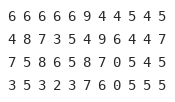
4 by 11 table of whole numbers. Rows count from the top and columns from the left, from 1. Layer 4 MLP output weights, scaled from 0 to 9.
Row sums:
61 61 60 44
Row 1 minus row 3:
-1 1 -2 0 1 1 -3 4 0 0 0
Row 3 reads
7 5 8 6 5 8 7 0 5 4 5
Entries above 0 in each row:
11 11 10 10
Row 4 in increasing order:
0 2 3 3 3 5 5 5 5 6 7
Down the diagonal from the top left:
6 8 8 2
